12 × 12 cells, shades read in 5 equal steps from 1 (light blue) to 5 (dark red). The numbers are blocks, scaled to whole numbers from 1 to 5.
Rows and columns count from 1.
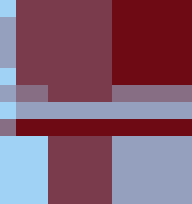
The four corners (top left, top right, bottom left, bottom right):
1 5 1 2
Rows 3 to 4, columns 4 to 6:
4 4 4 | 4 4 4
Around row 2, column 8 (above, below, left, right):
5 5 4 5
